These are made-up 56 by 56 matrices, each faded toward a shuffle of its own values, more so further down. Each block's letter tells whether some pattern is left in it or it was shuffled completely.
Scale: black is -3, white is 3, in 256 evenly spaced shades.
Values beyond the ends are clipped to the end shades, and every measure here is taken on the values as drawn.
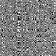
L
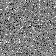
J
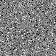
J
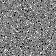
J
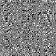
L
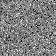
J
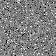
J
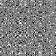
L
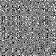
L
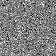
J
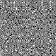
L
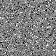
J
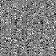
L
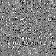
L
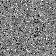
J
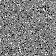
J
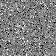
J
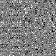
L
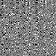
L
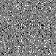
L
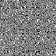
L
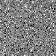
L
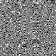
L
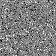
J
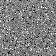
J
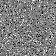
J
